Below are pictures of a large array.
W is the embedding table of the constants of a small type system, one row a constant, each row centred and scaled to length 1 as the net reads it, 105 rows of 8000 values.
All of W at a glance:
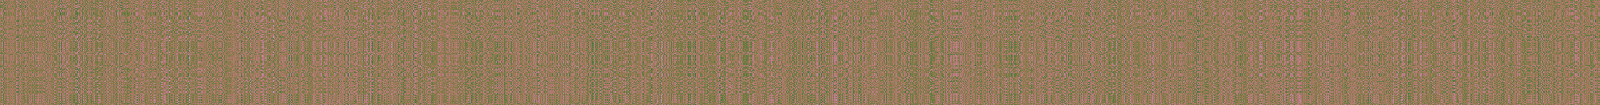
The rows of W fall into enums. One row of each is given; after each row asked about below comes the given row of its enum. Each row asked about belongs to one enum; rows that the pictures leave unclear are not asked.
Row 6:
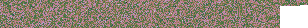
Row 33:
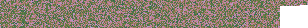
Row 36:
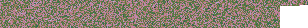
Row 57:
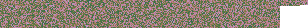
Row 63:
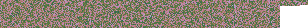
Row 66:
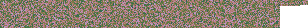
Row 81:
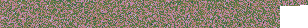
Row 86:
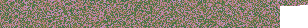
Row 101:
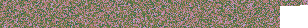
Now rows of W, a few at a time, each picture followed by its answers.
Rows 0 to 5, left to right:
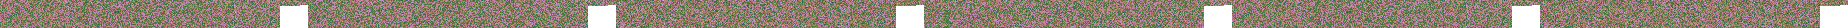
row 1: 86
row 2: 66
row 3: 33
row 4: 63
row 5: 66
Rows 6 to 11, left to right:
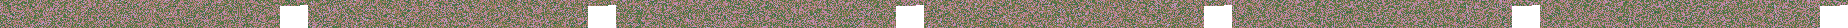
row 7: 66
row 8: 33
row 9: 101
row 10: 63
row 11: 63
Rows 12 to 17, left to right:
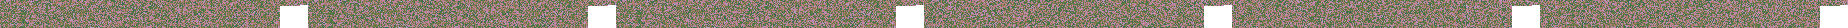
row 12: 33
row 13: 33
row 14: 33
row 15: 86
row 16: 63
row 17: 57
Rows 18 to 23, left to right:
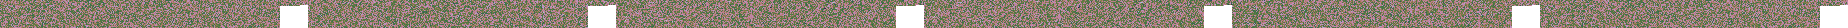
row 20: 36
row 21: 36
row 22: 33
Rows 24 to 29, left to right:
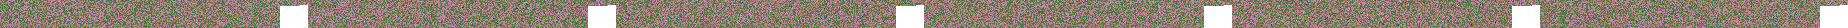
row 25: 36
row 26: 6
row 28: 81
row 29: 33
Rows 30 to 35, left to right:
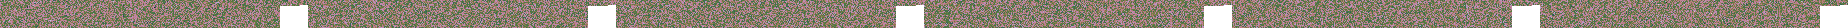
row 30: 36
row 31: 57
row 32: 57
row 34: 63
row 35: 6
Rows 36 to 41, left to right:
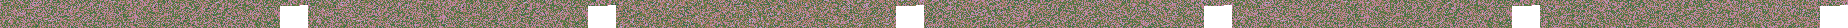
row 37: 36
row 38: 101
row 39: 86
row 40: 36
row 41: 57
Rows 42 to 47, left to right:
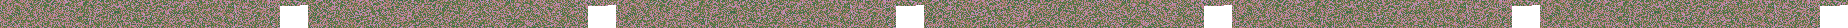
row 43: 86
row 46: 63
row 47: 63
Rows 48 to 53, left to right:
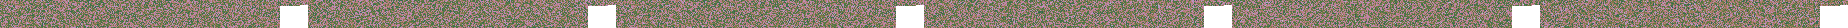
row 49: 86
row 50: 57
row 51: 63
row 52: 36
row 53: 66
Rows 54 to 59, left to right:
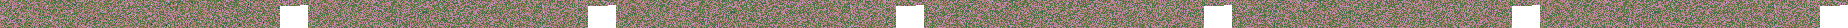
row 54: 81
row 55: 63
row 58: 57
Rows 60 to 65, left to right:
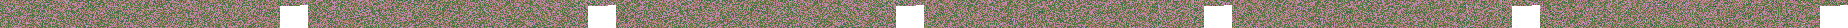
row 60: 57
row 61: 86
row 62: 86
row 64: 63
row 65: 6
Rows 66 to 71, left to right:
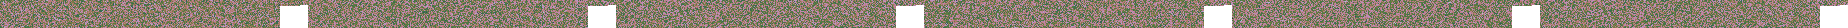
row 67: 63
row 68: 86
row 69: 33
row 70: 36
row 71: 86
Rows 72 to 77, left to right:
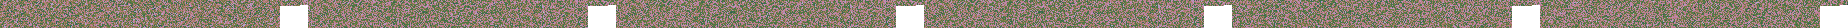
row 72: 101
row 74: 63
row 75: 63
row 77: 36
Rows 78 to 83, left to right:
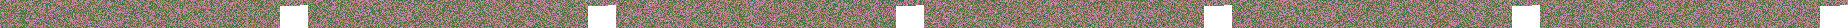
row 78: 33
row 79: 86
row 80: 36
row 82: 86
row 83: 57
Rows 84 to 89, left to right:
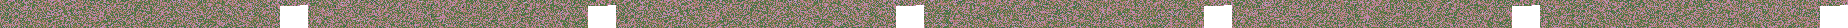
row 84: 86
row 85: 36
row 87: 33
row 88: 36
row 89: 57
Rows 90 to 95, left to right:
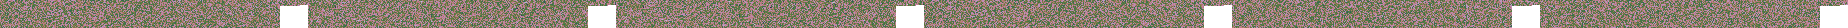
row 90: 86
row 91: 36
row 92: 36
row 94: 63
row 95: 57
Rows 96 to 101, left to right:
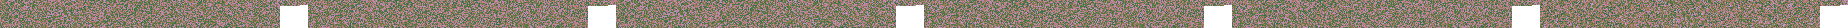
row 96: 86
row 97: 57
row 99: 57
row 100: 57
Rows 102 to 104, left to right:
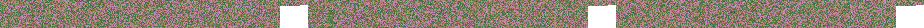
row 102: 57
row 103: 33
